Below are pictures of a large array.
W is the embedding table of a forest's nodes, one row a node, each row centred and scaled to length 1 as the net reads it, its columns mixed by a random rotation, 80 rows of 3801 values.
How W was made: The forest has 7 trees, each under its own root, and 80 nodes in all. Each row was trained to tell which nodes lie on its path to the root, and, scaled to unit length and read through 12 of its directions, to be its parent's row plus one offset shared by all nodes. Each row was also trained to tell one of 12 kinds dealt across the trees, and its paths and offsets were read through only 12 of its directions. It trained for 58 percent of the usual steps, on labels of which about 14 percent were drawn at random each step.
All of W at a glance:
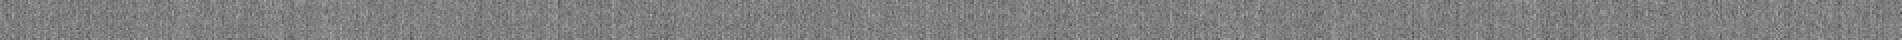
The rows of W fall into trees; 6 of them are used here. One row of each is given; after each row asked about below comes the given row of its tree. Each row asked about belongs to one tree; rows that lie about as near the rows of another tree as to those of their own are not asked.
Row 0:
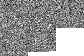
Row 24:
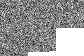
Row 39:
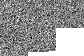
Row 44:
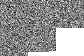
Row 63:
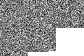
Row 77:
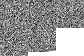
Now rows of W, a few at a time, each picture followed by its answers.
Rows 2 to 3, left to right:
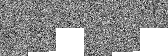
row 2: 63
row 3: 63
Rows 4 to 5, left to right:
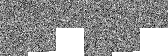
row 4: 77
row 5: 63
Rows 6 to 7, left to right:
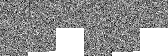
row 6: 77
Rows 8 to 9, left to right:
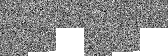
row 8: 63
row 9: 24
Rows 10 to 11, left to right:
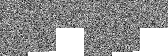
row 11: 63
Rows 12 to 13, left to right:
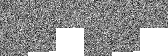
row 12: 0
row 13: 0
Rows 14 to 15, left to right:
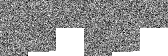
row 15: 39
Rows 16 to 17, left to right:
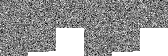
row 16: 39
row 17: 24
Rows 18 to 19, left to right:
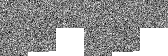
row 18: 0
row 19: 63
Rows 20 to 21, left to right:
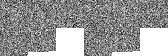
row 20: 24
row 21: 44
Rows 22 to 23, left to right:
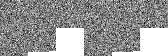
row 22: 24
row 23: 63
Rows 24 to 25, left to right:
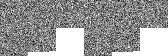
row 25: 0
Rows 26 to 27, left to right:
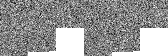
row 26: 24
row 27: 44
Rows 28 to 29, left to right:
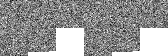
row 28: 0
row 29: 63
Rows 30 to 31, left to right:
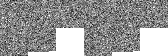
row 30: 0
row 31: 44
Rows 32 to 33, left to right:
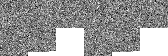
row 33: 63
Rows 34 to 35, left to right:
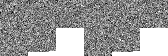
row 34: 77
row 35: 0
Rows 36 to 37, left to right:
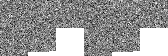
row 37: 44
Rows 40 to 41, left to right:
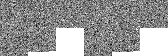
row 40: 24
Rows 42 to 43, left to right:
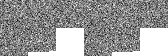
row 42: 44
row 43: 44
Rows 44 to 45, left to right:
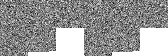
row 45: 39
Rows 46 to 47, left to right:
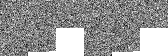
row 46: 24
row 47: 0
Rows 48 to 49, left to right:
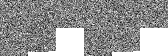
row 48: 0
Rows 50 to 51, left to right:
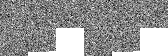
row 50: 24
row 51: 24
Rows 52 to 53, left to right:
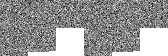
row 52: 77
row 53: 44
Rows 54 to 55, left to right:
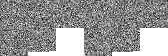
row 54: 24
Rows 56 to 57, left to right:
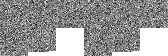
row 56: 77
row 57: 39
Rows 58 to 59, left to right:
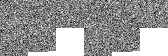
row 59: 0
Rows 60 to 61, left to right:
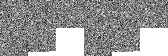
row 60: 24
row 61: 24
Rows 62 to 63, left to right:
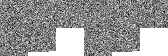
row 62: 44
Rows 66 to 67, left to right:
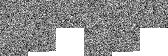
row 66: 24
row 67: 0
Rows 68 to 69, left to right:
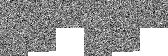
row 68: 0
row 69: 63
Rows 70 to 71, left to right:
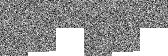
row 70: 77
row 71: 44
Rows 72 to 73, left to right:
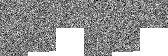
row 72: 24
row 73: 0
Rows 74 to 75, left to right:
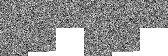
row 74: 0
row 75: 0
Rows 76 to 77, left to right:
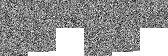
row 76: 24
